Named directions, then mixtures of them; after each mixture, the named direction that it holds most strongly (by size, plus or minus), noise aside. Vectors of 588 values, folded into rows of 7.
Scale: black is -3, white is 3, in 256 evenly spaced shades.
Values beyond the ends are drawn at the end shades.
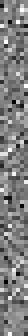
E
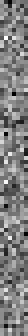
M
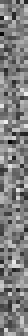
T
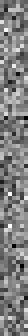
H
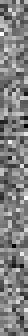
T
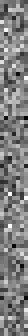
H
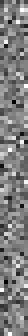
E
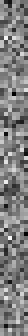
M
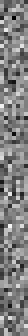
H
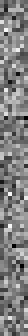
H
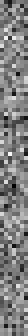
M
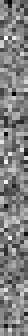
M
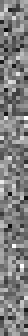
H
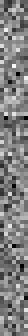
H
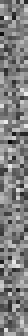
T
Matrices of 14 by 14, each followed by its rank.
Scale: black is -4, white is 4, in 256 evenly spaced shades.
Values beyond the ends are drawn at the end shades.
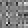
two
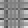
one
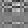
one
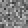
full rank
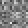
three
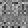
three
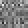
three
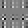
one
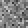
full rank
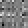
two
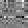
two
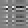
one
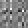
two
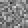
full rank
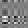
one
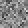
full rank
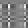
one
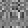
two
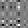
one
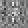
three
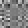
two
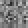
three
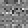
three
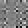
two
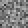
full rank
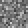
full rank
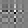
one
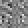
three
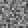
full rank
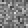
full rank
